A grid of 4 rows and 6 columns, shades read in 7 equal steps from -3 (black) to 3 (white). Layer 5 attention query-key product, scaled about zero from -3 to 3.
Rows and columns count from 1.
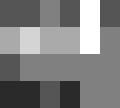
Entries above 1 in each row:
1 2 0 0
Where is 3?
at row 1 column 5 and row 2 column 5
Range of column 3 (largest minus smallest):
2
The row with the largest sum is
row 2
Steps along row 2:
up down same up down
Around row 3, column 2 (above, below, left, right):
2 -2 -1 0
